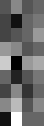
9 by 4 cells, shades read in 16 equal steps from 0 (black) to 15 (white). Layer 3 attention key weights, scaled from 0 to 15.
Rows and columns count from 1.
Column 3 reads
5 6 6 5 9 5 3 5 6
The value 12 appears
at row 5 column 1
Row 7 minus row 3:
0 3 -3 -3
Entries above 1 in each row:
4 3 4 4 3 4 4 4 3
